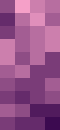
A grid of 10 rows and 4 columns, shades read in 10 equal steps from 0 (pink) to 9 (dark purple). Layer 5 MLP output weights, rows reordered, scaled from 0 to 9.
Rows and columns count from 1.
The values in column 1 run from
2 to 7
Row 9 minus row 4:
2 1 5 6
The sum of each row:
10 15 15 11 16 19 21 24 25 29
